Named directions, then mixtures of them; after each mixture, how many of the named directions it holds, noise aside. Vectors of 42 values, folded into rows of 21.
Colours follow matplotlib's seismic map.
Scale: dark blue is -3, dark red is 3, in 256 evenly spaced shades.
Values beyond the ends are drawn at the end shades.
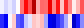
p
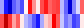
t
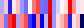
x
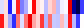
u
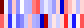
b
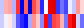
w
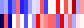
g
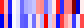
two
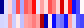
three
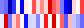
three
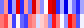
three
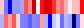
two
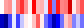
two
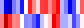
one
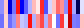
two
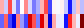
one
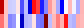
two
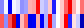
one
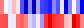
one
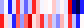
one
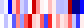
one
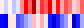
one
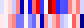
two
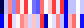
one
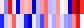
one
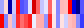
two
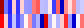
one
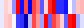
one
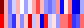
two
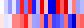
one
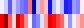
three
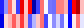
three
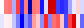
one
